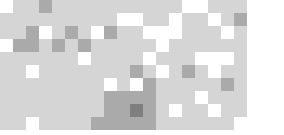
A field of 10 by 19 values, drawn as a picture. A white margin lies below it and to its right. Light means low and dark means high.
Calmest part: bottom left. Odd patch: higher, in the bottom middle. Stripes: none. Ninth with the highest average: bottom middle. Mirror symmetry: none.
